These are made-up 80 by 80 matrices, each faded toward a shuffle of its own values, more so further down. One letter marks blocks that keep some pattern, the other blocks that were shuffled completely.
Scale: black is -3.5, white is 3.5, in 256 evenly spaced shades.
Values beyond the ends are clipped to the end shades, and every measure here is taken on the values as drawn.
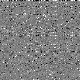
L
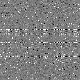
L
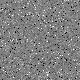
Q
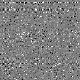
L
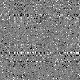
L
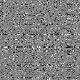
L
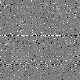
L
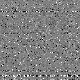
L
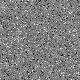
Q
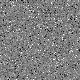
Q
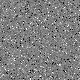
Q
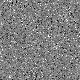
Q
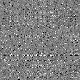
L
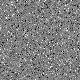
Q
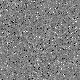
Q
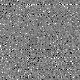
L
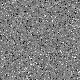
Q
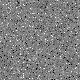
Q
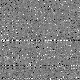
L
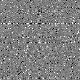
L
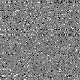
L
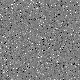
Q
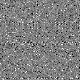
L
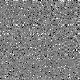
L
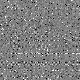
L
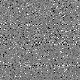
L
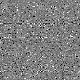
L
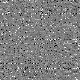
L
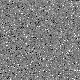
Q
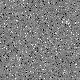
Q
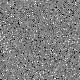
Q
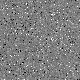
Q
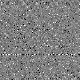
L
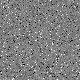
Q
